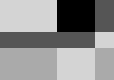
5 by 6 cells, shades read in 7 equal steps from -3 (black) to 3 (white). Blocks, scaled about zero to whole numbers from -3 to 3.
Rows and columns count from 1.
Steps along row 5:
same same up same down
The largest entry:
2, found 11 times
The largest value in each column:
2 2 2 2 2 2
